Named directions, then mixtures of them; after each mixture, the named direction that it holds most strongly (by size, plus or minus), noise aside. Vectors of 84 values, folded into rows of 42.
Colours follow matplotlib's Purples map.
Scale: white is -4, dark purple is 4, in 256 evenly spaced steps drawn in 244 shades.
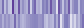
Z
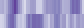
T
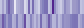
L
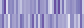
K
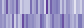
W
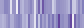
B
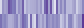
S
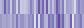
B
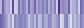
Z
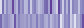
Z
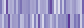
K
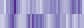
T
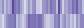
T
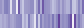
B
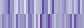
L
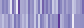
B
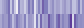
B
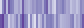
S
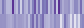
Z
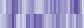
T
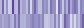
Z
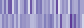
Z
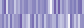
K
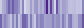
S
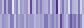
Z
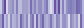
K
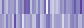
W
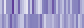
L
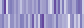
K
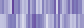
Z
